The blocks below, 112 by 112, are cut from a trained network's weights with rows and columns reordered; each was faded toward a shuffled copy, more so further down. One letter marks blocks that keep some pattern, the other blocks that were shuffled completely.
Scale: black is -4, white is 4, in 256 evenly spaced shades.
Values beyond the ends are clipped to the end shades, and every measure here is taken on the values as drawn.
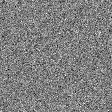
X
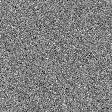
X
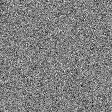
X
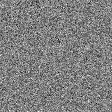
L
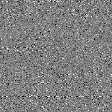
L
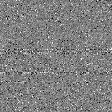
L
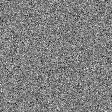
X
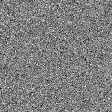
X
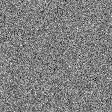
X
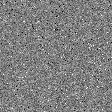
X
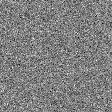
X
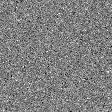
X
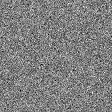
X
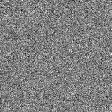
L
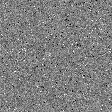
X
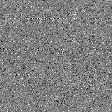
L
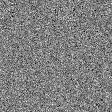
X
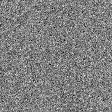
L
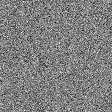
X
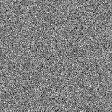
L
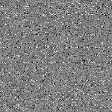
L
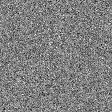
X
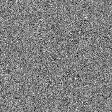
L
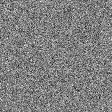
X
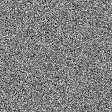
X
